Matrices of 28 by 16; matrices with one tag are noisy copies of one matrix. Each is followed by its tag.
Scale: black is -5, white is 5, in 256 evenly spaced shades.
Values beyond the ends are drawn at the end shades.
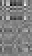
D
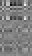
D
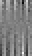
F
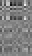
D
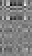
D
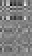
D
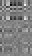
D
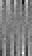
F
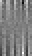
F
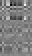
D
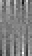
F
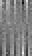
F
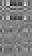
D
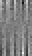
F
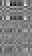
D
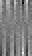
F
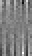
F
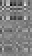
D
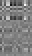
D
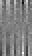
F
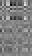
D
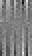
F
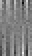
F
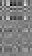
D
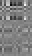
D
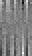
F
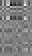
D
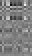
D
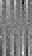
F
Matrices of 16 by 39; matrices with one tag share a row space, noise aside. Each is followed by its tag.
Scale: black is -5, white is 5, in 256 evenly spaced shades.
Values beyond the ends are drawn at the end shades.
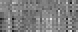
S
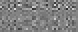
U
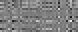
S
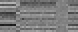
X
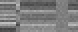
X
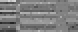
X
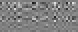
U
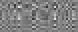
U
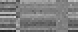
X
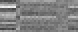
X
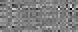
S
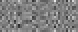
U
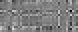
S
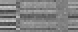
X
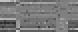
X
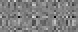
U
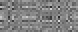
S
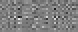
U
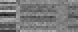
X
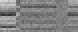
X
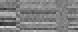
X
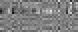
S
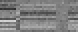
X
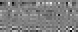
S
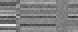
X
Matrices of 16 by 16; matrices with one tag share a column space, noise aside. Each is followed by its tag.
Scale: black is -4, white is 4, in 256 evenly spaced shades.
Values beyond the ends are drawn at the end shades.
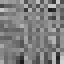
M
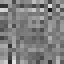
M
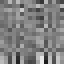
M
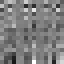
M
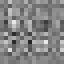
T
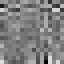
M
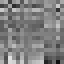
M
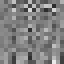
M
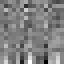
M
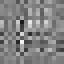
T
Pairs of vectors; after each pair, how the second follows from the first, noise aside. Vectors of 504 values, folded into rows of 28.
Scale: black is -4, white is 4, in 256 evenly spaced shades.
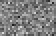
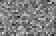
copied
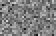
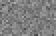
shrunk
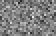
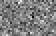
negated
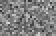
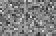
negated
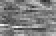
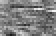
reversed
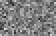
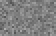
shrunk
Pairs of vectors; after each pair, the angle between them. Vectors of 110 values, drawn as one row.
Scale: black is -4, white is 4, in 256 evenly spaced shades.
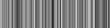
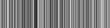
orthogonal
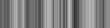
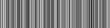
orthogonal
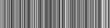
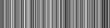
nearly opposite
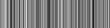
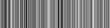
nearly opposite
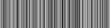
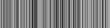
partly aligned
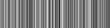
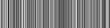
orthogonal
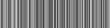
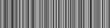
nearly opposite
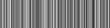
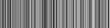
nearly opposite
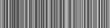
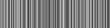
partly opposed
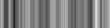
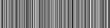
orthogonal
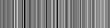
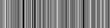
orthogonal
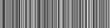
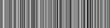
nearly opposite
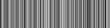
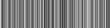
nearly opposite
